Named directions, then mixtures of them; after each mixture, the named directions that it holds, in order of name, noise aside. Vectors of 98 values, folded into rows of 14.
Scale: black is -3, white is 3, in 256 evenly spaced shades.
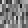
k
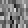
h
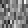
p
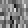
h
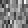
p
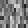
h, p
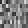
k, p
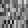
h, p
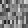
k, p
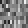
k, p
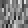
k, p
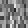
h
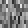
h, k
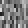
h, k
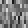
h, k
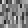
k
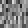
k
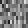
k, p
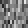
p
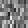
h, p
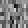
h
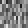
k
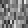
p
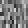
h, k
